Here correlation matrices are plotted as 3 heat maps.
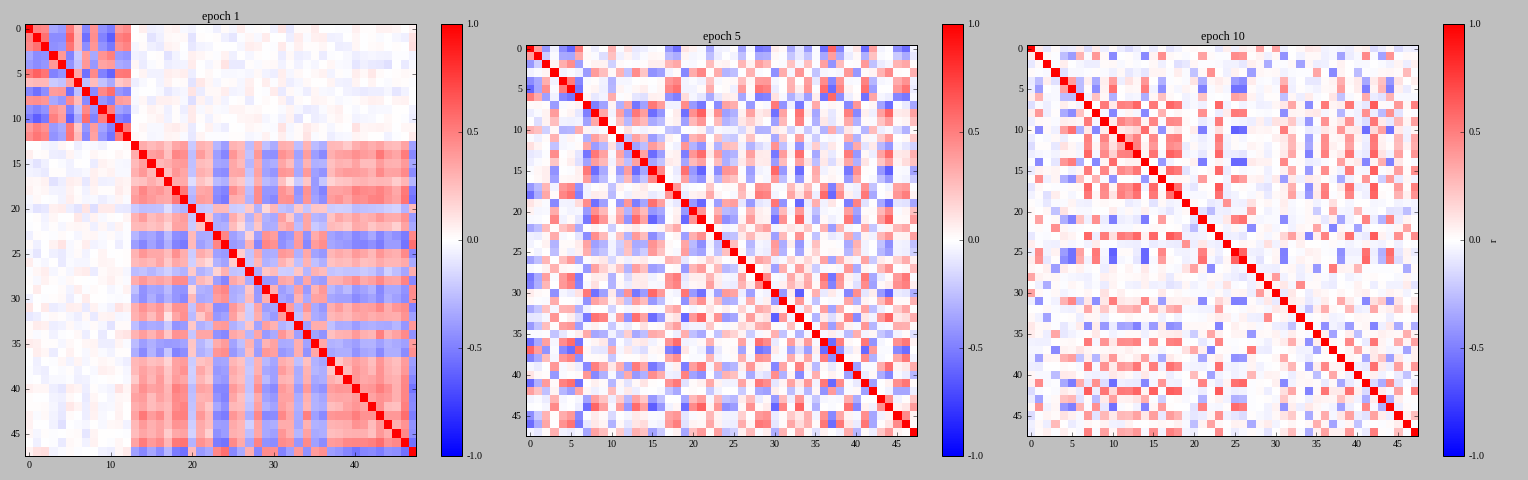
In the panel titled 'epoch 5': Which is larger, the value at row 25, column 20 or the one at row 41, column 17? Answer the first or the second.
the second
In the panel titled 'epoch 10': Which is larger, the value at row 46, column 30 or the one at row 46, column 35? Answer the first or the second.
the second
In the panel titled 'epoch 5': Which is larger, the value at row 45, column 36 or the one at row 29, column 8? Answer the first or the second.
the first
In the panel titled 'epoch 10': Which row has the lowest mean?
34
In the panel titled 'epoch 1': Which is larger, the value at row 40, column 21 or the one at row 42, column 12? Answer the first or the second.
the first
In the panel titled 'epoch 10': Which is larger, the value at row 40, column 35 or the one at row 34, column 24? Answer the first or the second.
the second
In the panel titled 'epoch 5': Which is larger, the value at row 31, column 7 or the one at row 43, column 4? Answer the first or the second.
the second
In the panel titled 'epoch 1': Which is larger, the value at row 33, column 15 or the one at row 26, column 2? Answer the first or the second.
the second
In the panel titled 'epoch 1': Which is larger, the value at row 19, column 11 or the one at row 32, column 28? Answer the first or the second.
the second
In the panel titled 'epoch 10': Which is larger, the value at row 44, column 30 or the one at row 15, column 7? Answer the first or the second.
the second
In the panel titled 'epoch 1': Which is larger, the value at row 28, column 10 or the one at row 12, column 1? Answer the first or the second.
the second
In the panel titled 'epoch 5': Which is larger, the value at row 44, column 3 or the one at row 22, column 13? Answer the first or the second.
the first
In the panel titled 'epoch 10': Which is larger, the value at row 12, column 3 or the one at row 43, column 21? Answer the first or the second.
the first
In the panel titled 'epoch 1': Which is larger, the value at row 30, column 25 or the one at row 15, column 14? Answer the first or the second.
the second
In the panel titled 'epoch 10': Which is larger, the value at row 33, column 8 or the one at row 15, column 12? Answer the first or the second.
the second
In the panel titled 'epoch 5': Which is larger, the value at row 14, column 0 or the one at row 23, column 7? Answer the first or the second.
the first
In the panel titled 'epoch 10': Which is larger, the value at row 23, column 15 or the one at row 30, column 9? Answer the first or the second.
the first
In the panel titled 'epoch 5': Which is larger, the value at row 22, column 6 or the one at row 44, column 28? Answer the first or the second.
the second
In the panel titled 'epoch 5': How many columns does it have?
48
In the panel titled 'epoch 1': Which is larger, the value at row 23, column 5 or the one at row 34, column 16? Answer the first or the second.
the second
